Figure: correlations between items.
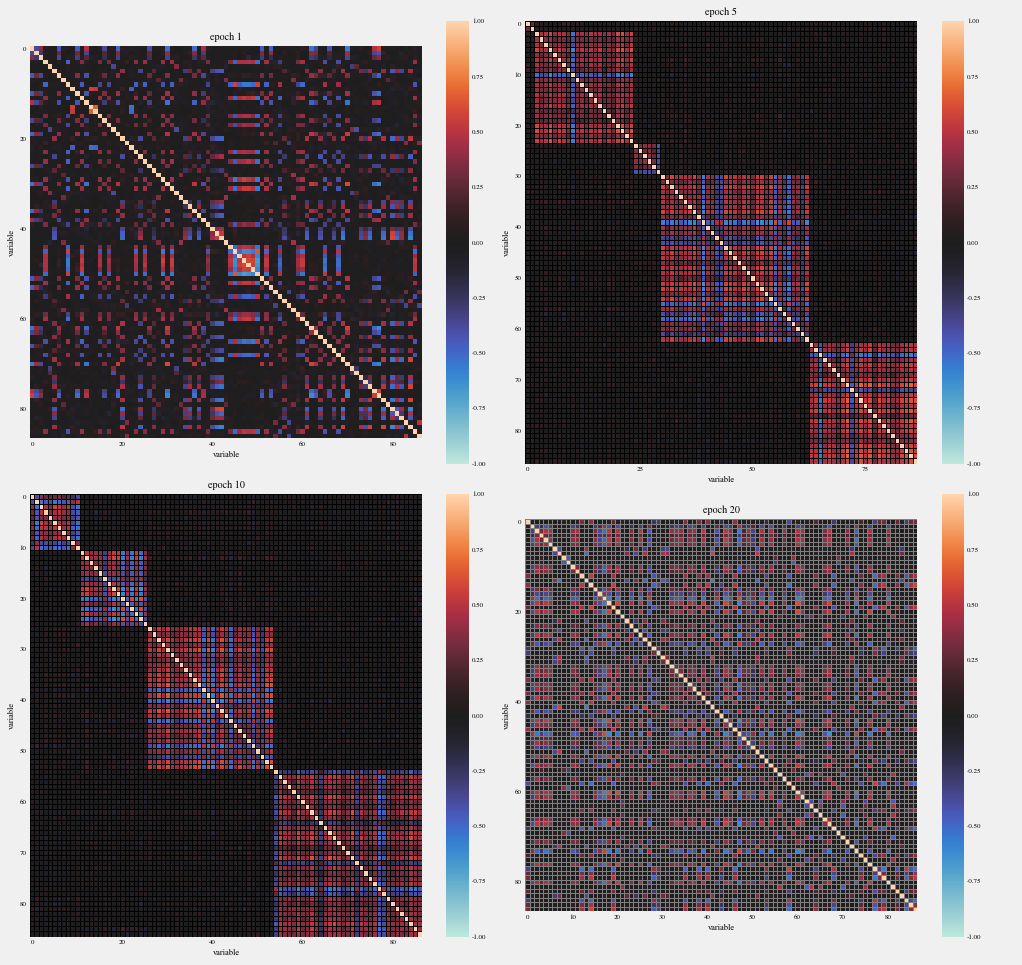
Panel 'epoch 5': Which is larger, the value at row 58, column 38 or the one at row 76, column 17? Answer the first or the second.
the second
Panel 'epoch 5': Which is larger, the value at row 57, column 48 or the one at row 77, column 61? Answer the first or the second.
the second
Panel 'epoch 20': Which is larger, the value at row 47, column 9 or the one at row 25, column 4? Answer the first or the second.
the second
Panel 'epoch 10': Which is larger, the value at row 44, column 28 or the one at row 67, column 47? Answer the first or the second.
the second
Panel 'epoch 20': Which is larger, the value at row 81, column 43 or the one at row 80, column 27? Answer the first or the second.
the first
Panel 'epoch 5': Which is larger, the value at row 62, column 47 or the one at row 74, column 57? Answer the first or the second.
the first
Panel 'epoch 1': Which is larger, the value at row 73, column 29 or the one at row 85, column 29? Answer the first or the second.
the second
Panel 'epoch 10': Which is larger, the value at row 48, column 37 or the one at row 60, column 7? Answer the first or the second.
the first
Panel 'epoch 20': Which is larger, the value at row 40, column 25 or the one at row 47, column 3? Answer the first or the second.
the first
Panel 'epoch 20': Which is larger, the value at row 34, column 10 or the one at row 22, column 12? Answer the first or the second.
the first
